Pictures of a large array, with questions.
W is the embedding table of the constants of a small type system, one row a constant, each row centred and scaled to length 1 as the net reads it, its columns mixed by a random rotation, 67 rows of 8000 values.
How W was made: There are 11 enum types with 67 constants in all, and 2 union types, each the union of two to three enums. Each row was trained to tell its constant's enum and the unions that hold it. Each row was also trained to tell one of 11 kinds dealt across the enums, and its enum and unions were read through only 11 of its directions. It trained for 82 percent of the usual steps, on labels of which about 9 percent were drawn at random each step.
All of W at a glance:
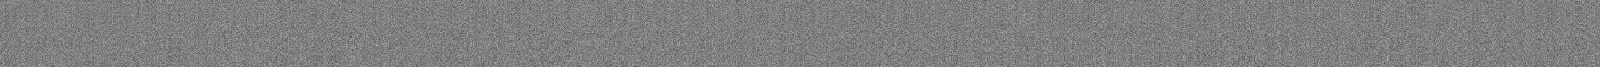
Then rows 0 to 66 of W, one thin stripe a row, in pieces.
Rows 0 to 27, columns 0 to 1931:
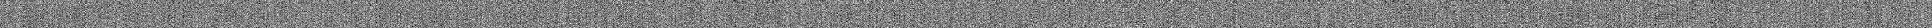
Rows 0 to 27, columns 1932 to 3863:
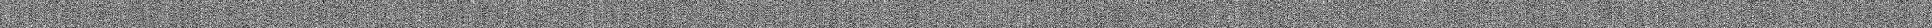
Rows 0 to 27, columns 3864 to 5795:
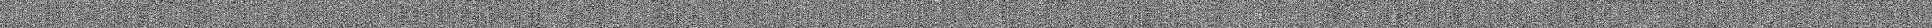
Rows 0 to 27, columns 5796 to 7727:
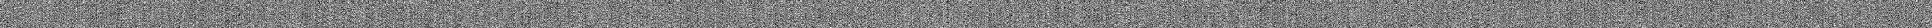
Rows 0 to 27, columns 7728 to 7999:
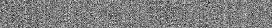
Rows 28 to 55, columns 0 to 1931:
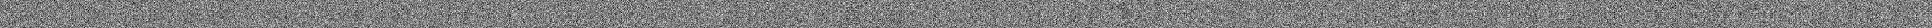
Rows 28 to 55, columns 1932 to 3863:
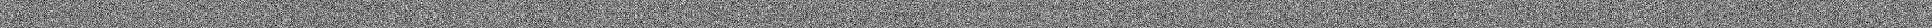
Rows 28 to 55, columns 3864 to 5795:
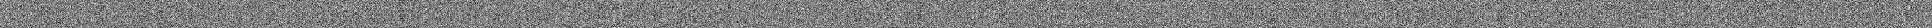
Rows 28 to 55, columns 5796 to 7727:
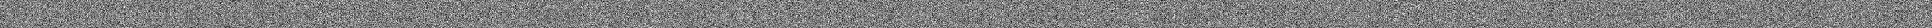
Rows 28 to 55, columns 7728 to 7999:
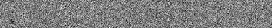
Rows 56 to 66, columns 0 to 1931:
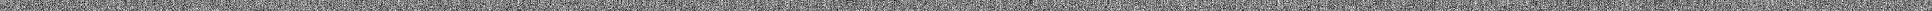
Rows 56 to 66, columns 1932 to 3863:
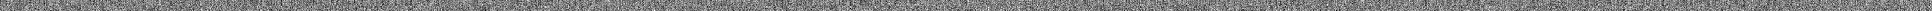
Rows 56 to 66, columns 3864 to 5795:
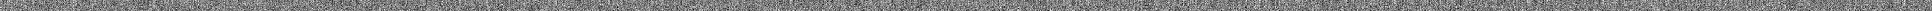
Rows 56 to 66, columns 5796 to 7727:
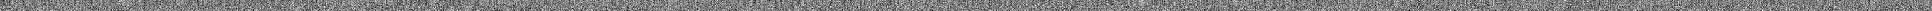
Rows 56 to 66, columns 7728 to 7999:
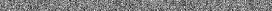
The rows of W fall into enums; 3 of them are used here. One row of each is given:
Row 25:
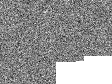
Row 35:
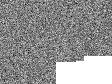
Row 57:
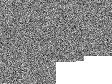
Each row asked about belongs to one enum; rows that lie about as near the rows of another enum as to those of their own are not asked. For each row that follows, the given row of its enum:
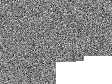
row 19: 35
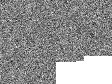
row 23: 35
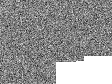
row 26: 57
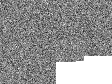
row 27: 35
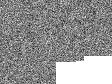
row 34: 25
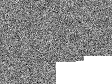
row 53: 25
